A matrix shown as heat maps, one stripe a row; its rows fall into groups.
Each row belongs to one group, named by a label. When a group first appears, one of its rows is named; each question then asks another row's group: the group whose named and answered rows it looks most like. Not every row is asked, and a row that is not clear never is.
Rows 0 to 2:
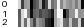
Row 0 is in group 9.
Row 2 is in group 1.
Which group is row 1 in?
1
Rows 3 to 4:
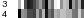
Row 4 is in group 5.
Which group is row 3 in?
9
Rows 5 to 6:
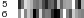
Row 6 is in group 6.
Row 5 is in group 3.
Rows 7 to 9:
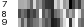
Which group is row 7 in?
1
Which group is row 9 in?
6
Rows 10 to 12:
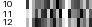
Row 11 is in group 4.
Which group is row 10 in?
1
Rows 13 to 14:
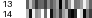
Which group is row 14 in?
3
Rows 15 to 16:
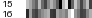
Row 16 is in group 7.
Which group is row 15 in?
4
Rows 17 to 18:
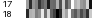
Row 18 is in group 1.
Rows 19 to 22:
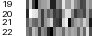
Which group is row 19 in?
7
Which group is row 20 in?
1
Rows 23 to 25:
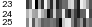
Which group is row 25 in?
1
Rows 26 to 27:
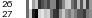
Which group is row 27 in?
7
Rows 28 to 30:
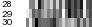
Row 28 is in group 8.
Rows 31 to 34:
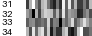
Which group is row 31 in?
1
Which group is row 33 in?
6
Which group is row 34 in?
3
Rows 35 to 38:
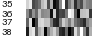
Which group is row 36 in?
6
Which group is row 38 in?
3
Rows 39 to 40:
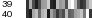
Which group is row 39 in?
7
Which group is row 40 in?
5
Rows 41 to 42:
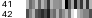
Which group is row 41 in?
8
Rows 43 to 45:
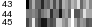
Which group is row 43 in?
5
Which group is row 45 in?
9
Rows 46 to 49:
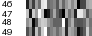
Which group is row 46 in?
7
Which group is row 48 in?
7
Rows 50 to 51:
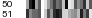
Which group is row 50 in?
7
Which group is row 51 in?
1
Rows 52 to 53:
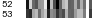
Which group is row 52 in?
5
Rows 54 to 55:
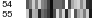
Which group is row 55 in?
9
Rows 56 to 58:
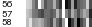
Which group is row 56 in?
4
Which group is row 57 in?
9
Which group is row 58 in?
4
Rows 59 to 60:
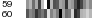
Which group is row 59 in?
8
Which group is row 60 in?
6
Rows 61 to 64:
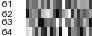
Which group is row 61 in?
5
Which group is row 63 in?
9
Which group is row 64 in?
4
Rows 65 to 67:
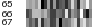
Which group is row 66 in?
3
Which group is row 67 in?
6
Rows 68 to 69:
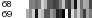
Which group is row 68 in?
8
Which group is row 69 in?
3
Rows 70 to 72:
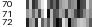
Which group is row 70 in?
7
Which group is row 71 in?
8
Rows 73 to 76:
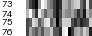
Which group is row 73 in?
7
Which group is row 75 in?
1
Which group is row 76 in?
5
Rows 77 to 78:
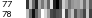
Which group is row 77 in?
5
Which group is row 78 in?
7
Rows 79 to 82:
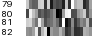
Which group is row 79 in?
3
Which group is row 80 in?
1
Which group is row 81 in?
4
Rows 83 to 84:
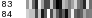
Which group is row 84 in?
6
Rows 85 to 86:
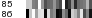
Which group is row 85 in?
4
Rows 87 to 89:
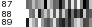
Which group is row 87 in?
3
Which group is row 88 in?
8
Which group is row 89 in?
3
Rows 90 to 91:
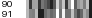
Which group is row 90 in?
9
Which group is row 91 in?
9
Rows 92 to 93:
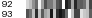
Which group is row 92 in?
4
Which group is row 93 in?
6
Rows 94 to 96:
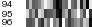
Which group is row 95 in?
4
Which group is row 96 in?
5
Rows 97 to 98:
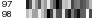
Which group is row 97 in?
1
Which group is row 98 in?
4
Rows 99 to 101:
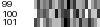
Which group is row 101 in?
1
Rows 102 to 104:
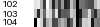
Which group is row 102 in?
4
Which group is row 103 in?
3
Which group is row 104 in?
3
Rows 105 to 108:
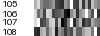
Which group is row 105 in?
8
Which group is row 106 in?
4
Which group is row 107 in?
8
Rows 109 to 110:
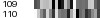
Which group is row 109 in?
3
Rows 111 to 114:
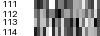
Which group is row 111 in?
7
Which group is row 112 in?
9
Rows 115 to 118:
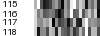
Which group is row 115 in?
9
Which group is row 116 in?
9
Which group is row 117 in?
3
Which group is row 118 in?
8
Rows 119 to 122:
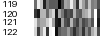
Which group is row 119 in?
9
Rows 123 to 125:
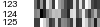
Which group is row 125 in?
3
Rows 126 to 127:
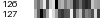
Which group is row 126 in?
8
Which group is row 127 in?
7
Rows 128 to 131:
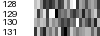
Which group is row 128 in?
9
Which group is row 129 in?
8
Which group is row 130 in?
1
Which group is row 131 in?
5
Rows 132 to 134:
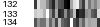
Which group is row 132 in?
1
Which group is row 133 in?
3
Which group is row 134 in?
5
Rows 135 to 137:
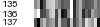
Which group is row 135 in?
7
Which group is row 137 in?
5
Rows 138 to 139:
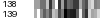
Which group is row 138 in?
6
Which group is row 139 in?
6
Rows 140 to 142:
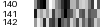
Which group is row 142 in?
4
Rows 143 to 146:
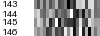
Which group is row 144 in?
8
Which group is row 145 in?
6
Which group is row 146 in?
8
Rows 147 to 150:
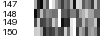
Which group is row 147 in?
7
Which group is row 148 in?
5
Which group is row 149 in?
5
